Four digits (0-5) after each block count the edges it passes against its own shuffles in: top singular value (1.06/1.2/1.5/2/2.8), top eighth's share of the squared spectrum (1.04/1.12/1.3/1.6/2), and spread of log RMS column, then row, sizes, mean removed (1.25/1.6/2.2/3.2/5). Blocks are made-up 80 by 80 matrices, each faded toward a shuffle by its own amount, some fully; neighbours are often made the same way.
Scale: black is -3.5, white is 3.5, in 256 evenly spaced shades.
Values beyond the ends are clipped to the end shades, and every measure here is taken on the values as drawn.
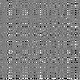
5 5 3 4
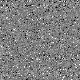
1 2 2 2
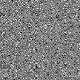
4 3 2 1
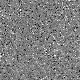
0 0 0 0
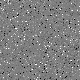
0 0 0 0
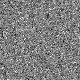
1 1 0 0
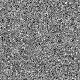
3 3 0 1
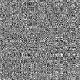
4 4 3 2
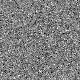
0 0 0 0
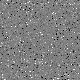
0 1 0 0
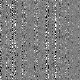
3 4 4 0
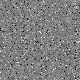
1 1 1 0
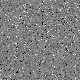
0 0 0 0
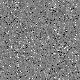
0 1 1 0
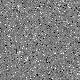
0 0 0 0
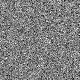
1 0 0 0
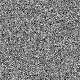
0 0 0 0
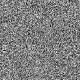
3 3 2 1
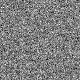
2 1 0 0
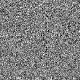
3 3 1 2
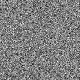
2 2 0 0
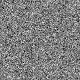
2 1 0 0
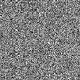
3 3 1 1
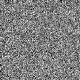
3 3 1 1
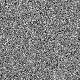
1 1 0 0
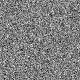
2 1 0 0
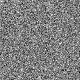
2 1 0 0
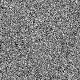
1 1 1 0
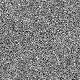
2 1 0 0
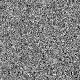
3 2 0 0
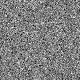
1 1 0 0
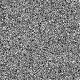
1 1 0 0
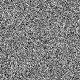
2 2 0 0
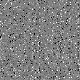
3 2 1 1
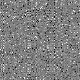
4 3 2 1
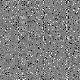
4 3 2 0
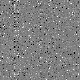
3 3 2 0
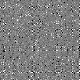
4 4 2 2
